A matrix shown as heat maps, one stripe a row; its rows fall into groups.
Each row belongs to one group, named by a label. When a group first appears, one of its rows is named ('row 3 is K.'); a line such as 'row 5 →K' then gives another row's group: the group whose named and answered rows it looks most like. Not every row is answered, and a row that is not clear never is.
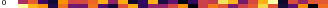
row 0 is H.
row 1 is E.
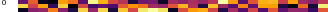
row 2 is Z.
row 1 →E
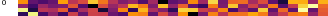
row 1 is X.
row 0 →H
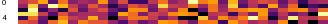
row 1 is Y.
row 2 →X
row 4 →H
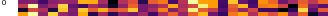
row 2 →Z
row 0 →Z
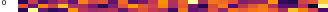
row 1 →E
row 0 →Z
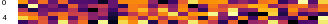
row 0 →E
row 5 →Z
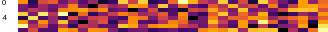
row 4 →X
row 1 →X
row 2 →H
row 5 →E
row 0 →E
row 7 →H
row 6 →E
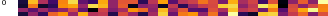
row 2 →X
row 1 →H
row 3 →Z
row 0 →Z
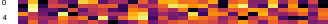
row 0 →Y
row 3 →E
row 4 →Z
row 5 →Y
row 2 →X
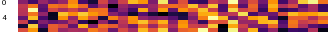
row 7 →Y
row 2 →Y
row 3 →H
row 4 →H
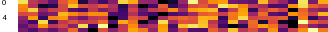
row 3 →H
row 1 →H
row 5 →Z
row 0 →E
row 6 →Z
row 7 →X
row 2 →Y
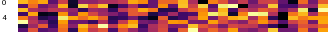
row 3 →H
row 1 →Z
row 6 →Z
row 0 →E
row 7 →Z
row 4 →H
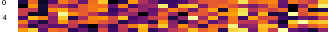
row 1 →Z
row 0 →H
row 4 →Z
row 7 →Y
